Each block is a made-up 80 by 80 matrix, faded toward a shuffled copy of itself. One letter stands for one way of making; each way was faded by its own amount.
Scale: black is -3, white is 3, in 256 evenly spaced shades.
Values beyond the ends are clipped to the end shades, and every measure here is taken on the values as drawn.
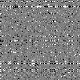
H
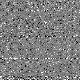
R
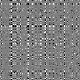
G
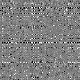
H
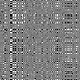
G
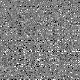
R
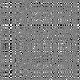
G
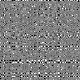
H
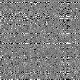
H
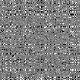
H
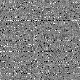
R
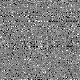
R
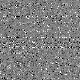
R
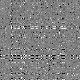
H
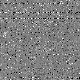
R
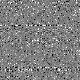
R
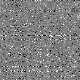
R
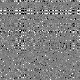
H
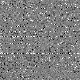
R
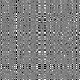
G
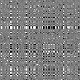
G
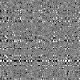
H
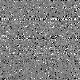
R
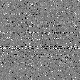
R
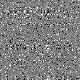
R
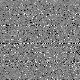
R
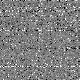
R
